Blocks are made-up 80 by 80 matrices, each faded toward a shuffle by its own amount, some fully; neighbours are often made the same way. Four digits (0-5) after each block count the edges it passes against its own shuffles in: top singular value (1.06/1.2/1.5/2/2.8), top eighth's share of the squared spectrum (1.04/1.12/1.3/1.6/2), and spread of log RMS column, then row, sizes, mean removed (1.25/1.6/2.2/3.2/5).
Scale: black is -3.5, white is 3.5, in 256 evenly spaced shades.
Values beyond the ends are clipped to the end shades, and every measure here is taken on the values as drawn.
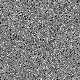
0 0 0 0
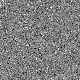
0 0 0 0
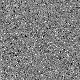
0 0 0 0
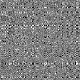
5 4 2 3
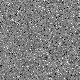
1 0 0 0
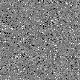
3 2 1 1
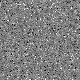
0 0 0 0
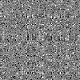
4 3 2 2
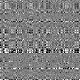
5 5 3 4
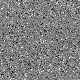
1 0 0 0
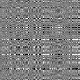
5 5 3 4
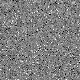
2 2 0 0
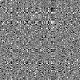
4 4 2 3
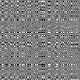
5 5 3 4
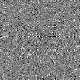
4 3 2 2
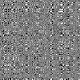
5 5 3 3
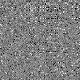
4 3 2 2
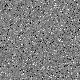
0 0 0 0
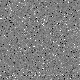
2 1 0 0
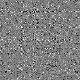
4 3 2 2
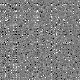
4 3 2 2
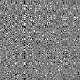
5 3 2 2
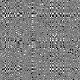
5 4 3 3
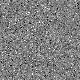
0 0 1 0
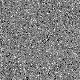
0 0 1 0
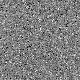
0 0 1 0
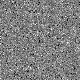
0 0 1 0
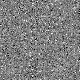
0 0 2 0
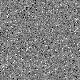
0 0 1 0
